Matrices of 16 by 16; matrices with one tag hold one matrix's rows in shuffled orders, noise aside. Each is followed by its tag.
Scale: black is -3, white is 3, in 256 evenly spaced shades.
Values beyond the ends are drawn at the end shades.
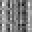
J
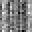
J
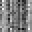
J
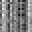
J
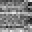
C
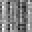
J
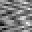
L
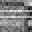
C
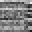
C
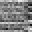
C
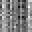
J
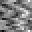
L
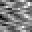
L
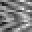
L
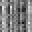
J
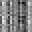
J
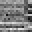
C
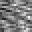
L
